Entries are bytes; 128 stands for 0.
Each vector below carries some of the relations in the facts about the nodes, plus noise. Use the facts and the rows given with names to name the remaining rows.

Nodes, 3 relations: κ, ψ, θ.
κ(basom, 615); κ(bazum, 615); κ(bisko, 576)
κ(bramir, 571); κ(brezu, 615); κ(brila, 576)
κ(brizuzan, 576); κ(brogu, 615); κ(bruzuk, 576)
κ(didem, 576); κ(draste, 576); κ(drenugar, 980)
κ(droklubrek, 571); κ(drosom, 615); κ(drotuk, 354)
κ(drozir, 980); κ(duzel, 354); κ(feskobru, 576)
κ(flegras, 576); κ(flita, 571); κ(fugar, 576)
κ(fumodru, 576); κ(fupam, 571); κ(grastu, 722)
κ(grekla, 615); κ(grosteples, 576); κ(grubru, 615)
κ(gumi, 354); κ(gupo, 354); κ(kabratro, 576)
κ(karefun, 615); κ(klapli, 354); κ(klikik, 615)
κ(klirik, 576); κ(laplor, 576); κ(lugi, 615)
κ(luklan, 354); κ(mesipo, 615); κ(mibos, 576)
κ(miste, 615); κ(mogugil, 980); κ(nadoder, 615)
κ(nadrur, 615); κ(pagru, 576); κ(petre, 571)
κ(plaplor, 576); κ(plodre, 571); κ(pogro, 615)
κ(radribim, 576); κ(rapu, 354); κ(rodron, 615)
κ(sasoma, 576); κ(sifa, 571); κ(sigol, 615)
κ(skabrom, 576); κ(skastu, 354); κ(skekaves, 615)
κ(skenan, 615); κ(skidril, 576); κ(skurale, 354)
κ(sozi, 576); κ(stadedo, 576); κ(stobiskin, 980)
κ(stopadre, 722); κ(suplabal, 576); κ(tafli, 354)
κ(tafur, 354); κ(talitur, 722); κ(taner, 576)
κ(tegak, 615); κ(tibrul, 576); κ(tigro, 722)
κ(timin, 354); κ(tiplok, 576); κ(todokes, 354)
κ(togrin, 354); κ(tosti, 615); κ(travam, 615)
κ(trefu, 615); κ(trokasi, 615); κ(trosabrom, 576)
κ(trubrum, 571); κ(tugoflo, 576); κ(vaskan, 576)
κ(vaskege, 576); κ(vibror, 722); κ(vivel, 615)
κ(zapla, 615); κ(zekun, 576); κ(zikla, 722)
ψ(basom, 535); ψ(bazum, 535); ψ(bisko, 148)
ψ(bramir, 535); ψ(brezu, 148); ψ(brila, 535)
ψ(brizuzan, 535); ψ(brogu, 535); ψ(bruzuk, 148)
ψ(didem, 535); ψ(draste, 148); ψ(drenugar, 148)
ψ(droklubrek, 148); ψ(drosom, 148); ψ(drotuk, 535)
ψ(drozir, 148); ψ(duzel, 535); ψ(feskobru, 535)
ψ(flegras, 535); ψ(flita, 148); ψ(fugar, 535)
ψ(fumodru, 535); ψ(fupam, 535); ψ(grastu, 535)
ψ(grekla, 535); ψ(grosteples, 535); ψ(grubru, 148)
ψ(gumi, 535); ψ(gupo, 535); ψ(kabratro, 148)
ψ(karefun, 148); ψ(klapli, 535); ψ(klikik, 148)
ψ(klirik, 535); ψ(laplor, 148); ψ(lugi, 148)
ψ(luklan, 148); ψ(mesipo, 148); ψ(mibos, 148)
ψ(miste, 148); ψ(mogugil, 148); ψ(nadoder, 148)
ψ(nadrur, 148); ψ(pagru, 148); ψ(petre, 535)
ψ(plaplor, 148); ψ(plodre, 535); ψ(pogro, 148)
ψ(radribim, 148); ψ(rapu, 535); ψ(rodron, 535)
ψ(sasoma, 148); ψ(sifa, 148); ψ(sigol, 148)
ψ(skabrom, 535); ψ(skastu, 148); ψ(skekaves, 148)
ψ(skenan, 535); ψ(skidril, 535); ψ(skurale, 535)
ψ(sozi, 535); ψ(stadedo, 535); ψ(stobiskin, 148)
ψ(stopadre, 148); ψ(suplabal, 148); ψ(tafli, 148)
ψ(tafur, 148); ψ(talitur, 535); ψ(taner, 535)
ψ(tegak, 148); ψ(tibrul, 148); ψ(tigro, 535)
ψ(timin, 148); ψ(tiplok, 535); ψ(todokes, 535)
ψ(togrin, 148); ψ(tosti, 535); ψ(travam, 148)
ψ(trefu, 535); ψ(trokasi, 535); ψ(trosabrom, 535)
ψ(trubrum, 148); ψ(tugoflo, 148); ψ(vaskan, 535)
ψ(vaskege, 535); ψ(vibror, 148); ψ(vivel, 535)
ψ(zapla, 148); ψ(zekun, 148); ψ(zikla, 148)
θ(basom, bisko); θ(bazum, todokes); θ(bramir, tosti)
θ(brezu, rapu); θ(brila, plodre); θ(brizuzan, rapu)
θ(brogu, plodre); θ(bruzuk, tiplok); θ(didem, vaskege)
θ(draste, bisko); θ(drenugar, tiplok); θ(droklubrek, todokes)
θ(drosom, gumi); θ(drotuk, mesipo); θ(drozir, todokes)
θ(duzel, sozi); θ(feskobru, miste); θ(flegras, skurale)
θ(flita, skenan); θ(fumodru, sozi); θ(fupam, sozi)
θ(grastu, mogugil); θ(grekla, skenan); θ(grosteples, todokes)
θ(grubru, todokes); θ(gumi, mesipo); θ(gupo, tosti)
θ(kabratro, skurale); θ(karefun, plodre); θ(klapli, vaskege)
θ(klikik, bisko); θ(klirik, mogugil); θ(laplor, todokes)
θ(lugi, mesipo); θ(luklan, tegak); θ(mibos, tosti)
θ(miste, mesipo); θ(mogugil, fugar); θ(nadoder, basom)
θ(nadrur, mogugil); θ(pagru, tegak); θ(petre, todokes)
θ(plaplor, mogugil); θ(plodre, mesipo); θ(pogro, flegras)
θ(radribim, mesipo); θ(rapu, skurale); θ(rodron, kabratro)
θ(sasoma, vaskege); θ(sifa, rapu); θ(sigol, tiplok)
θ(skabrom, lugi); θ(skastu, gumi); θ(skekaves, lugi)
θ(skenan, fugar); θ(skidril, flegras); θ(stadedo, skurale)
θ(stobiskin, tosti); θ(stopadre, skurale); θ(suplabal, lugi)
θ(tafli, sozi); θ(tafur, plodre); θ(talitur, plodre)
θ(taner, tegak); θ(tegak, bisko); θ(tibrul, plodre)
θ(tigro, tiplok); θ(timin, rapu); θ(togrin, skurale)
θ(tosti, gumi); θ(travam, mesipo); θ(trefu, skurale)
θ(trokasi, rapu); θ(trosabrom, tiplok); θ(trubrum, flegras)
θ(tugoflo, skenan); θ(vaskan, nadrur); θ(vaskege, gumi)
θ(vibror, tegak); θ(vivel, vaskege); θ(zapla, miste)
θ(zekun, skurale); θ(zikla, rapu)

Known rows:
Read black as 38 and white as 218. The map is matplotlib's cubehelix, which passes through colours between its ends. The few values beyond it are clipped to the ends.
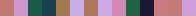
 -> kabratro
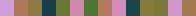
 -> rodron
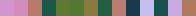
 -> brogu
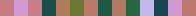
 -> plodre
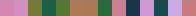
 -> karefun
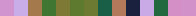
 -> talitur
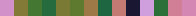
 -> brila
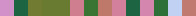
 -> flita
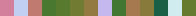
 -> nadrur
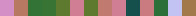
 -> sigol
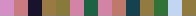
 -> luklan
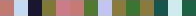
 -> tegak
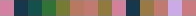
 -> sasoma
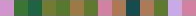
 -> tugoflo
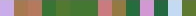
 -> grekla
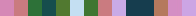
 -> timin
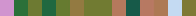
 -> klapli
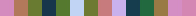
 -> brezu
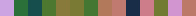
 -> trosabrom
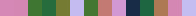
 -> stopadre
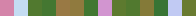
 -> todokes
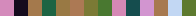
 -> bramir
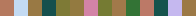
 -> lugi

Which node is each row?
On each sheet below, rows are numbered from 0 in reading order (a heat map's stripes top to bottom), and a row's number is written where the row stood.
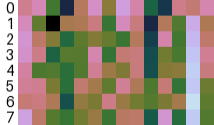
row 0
flegras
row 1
pagru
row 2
drotuk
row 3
tafli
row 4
skastu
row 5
fupam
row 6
gumi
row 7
bazum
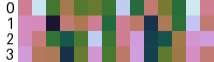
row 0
mogugil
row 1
vibror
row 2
togrin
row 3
trokasi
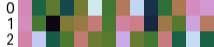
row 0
sifa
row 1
draste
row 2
basom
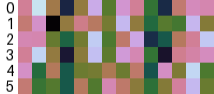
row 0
skurale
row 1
bisko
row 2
zikla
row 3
rapu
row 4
vivel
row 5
vaskege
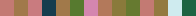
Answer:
tosti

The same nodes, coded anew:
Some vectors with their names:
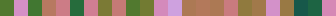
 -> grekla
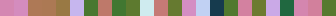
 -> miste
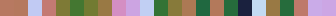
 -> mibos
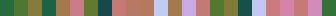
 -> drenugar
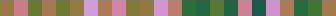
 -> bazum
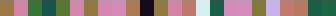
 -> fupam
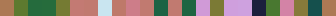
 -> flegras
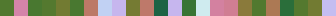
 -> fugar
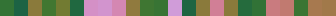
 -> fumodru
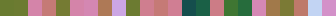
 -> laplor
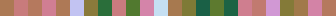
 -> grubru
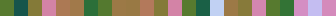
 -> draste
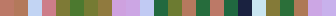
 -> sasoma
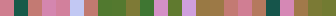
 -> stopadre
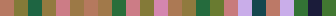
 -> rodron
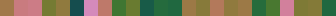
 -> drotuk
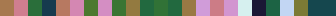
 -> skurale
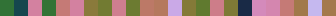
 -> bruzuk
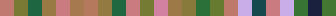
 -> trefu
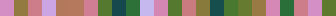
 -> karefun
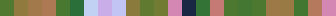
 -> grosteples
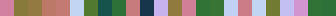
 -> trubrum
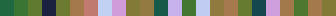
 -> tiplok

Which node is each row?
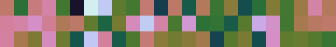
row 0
brila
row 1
drosom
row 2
brogu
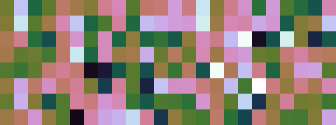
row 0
skenan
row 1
nadrur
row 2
rapu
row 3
kabratro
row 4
luklan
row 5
flita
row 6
todokes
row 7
didem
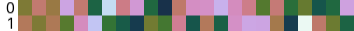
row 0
grastu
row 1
timin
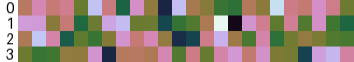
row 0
droklubrek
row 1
plodre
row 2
gumi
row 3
bisko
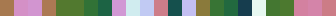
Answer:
stobiskin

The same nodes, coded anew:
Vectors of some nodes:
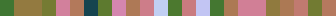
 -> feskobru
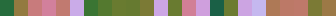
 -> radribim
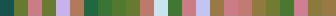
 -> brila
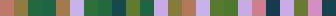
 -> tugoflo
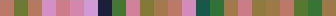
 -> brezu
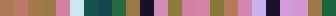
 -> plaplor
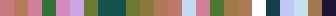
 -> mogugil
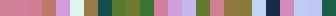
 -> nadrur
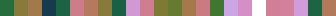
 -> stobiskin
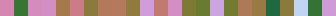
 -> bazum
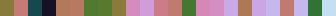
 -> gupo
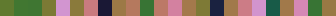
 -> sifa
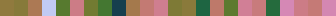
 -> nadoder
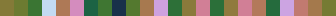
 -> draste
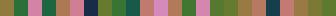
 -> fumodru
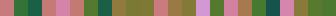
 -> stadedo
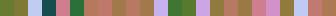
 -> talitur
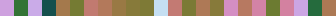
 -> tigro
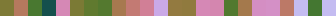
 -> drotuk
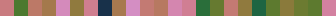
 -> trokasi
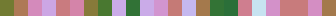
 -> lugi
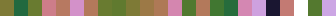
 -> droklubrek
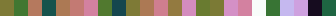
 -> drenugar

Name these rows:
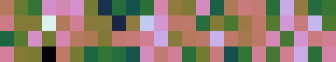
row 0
zekun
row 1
tegak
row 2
brogu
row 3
duzel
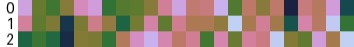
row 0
fugar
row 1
grekla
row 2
bramir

